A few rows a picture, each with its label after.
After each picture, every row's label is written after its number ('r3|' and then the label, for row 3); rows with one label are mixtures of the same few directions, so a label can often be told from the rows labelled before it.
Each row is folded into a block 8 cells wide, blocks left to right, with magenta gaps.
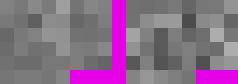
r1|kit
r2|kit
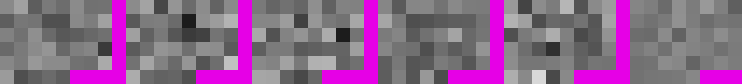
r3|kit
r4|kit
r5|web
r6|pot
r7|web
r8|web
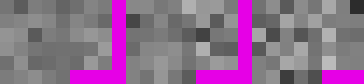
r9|kit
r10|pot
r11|web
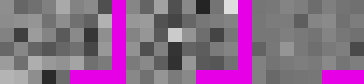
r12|web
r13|web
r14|kit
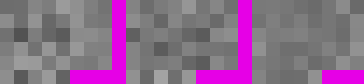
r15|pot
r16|web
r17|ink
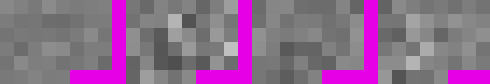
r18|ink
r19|kit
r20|ink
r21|pot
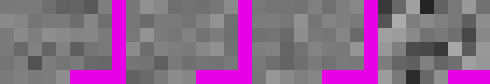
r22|pot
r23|web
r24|kit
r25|ink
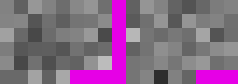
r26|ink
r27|web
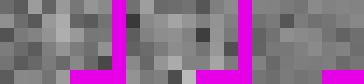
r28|kit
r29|pot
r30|kit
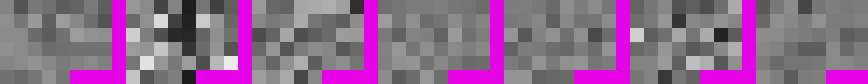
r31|kit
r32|kit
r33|web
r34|pot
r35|web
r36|web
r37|ink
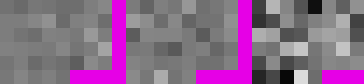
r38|kit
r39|web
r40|web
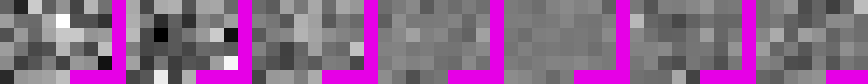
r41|kit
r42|ink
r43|kit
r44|ink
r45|web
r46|pot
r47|web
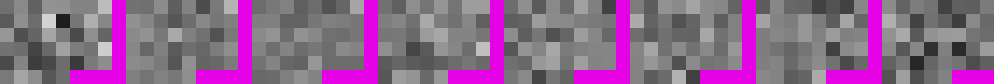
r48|kit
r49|web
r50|web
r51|kit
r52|web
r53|pot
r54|pot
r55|pot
